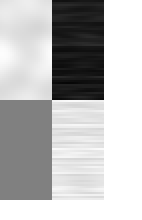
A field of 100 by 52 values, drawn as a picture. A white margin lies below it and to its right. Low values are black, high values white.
It is made of 2 by 2 panels. Panel 1,1: very high, smooth, faint in contrast. Panel 1,2: very low, streaked across, faint in contrast. Panel 2,1: middling, flat. Panel 2,2: very high, streaked across, faint in contrast.
